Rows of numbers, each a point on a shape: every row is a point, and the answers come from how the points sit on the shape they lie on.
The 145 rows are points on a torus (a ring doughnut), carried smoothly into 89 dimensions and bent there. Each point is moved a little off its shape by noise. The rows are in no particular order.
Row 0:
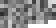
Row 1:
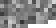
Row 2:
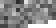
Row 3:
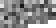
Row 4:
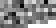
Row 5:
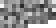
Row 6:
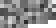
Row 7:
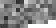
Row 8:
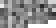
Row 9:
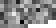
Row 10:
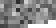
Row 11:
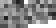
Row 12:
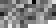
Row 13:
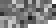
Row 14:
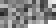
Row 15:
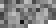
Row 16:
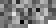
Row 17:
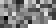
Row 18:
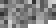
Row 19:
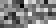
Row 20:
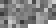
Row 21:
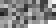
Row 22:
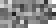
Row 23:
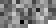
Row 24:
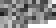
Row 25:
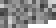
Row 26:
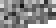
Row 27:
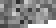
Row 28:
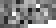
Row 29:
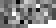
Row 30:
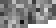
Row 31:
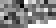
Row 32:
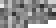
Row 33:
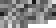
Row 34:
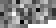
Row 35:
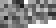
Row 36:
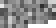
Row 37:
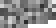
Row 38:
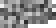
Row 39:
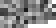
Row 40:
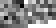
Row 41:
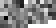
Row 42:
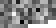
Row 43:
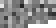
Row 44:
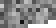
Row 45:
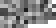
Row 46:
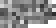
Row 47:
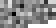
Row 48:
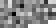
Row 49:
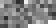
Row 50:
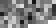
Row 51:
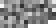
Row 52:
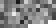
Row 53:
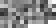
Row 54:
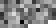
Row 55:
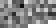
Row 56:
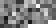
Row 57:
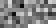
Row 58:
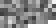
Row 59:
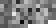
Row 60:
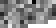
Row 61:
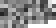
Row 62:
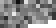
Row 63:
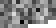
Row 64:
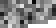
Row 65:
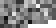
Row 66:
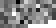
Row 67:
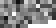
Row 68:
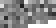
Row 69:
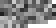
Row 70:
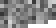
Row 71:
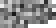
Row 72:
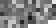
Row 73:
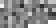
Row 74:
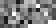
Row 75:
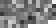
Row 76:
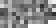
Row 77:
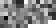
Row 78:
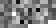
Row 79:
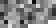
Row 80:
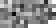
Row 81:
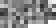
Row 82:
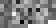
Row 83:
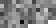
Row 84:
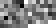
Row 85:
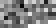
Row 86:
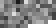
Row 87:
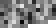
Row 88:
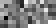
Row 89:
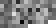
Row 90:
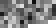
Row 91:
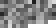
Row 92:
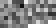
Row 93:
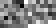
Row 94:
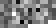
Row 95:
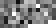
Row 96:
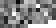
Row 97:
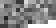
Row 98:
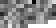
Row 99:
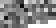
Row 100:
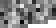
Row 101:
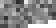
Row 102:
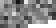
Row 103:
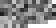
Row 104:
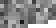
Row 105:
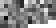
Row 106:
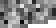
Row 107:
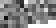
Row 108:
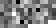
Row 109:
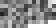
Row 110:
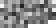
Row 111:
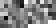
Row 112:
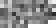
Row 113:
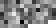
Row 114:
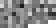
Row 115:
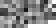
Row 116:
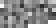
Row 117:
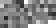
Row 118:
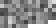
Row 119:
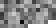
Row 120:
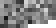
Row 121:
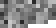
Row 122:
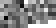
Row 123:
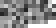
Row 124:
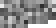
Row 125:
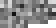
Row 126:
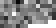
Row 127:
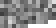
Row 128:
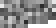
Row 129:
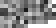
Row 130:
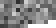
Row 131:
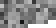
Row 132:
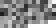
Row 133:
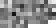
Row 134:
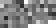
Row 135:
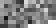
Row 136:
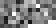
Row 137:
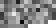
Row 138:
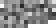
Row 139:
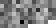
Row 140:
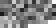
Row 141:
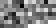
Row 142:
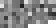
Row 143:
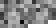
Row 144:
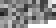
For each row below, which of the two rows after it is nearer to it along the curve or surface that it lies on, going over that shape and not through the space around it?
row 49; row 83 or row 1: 83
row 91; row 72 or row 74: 72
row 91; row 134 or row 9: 9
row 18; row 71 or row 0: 0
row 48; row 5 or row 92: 92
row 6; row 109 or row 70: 70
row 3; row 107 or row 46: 107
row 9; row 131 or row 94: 131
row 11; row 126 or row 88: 126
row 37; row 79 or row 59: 79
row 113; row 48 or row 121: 121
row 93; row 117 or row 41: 41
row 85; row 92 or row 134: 134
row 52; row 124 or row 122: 122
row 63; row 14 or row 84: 14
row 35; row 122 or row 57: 57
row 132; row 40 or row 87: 87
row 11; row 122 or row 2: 2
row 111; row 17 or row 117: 17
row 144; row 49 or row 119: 119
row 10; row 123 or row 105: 105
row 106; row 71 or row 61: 61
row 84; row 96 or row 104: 96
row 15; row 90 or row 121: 121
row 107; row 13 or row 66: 66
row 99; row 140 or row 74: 74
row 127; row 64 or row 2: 64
